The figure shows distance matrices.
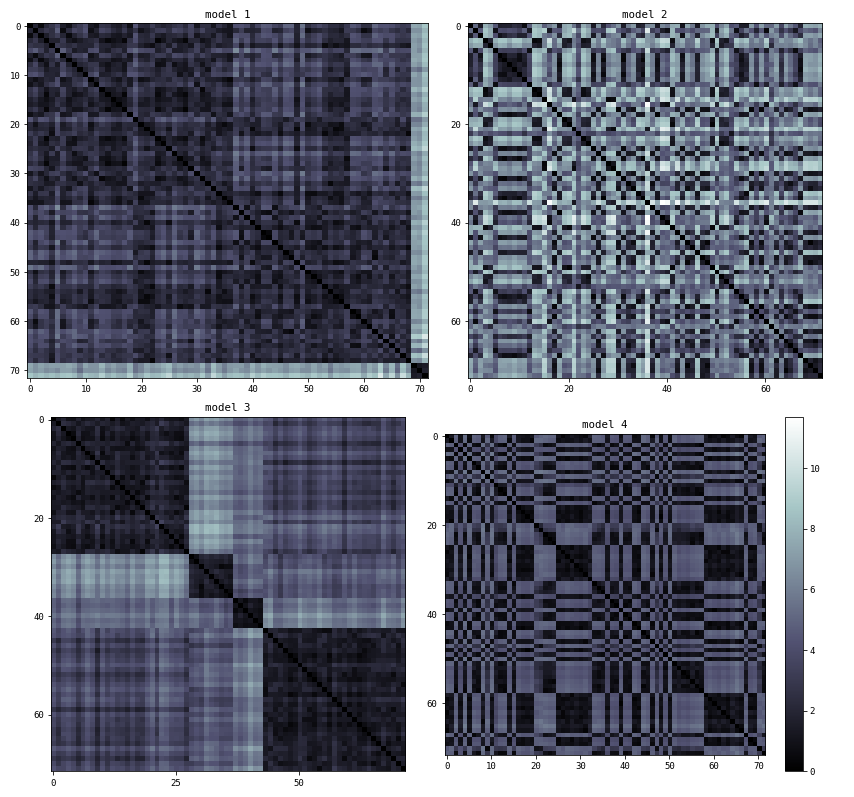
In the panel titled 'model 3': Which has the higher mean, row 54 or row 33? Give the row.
33
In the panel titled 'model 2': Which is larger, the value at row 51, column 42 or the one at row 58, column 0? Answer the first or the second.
the first
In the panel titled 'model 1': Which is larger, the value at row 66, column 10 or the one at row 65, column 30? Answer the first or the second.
the second
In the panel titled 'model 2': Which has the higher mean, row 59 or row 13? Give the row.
13
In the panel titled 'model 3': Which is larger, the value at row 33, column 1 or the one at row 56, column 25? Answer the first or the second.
the first
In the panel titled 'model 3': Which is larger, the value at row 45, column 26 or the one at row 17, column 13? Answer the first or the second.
the first
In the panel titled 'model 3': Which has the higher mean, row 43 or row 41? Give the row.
41
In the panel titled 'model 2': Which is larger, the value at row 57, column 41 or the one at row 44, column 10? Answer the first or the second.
the second
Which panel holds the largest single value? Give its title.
model 2
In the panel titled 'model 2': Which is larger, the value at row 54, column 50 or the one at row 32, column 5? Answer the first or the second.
the second
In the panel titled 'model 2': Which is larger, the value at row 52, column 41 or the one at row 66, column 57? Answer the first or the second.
the second
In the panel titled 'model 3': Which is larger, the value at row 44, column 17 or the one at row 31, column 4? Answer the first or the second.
the second
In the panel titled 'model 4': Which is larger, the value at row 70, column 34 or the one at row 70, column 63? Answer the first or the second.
the second
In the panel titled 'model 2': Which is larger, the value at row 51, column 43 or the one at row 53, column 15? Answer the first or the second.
the first
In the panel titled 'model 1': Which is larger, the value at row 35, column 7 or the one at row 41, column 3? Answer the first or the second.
the second
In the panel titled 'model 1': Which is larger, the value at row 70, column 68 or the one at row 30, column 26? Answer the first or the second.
the first
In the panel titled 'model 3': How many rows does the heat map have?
72
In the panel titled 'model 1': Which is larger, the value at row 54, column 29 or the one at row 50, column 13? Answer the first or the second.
the second
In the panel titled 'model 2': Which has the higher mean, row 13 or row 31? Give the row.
13
